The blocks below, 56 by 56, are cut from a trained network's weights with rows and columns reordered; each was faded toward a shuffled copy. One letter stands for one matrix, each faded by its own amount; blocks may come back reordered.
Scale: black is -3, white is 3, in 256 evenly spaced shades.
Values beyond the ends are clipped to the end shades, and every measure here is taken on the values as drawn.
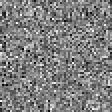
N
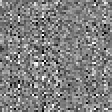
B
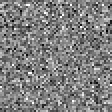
N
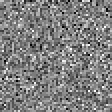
N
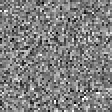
N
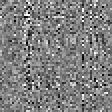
B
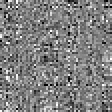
B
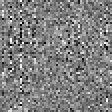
B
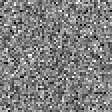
N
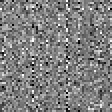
B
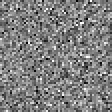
N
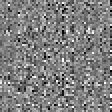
B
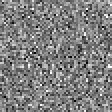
N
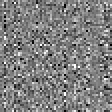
B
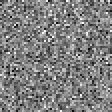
N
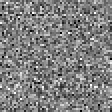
N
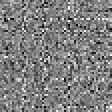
B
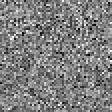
N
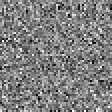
N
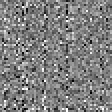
B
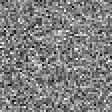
N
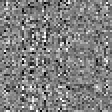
B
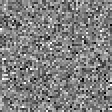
N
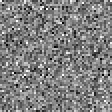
N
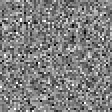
N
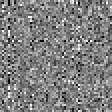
B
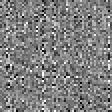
B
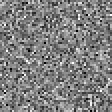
N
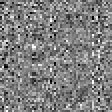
B
